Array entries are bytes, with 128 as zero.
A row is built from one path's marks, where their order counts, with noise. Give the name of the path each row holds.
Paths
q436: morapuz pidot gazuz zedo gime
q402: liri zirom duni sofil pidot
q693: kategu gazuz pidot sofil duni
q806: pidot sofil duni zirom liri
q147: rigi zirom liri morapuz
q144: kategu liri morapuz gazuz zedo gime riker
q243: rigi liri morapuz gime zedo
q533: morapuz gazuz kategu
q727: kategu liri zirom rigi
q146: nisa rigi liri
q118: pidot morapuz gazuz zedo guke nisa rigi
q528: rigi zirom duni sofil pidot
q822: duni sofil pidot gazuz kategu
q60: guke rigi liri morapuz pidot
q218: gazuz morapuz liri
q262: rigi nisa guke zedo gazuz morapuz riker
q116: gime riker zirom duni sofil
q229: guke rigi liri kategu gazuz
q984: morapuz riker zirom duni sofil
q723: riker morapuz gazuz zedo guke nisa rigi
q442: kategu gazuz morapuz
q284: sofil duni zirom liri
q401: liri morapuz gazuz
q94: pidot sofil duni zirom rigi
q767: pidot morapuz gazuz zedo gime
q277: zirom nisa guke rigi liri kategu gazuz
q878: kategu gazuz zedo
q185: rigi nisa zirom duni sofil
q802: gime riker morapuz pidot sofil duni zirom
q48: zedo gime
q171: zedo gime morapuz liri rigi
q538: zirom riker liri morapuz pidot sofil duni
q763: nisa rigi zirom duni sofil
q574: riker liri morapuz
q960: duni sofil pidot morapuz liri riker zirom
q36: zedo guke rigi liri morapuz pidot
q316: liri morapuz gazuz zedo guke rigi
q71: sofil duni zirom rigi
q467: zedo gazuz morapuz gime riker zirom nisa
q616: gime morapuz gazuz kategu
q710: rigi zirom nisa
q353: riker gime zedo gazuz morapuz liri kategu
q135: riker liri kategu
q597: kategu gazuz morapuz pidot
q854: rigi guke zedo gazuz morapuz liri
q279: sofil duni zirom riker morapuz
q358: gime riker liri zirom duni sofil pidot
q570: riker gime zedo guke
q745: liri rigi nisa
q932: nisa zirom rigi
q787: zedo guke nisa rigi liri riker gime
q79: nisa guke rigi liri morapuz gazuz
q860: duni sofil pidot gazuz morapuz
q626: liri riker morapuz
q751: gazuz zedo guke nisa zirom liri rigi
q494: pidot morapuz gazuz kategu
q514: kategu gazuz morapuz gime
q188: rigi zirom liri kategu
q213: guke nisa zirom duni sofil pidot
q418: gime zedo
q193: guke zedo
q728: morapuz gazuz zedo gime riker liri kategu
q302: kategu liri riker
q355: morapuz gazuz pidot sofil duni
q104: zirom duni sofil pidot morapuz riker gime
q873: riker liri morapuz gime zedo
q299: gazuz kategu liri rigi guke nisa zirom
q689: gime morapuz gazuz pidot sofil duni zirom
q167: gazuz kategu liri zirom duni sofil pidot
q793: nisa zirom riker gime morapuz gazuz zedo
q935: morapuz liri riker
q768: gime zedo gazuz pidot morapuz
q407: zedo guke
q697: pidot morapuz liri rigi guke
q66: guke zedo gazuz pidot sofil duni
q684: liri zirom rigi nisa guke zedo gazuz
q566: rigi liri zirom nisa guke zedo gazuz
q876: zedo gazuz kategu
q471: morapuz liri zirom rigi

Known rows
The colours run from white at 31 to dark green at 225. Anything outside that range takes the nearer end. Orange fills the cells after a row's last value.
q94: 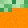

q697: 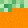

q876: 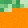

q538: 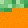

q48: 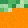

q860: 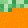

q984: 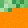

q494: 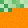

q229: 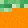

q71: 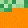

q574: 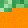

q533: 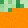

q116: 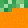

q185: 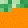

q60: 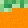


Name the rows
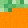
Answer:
q471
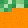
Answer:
q358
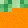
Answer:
q566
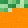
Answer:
q418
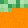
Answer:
q616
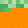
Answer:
q299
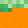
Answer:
q167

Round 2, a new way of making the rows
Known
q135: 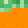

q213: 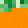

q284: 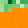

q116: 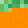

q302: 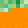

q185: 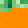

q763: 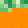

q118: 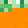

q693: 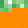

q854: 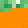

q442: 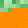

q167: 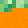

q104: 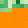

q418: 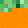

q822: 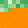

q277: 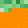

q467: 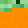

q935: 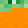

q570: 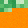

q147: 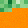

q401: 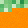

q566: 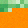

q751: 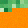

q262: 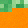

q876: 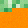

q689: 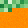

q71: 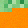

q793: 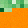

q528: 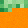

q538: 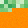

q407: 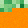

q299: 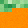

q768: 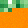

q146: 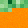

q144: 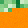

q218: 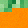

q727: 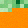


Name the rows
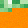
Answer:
q597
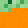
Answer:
q279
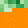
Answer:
q626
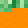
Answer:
q358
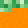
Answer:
q353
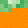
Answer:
q860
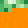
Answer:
q355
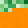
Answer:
q984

